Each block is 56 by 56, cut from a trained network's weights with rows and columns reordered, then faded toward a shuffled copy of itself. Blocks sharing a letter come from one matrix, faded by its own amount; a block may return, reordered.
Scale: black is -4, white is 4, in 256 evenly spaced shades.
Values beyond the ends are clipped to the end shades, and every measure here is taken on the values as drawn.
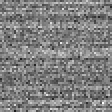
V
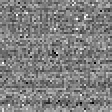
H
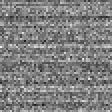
V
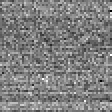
H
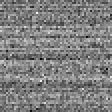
V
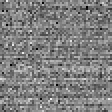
H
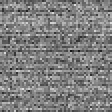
V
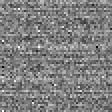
H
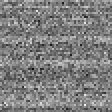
H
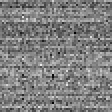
V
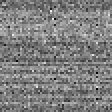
V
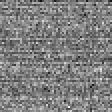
H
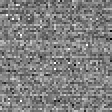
H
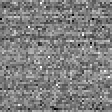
H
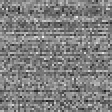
V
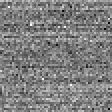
H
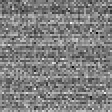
V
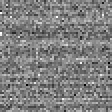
H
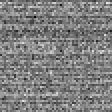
V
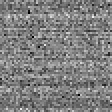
H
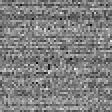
V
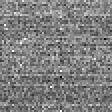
H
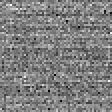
H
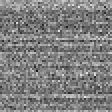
V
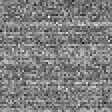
H
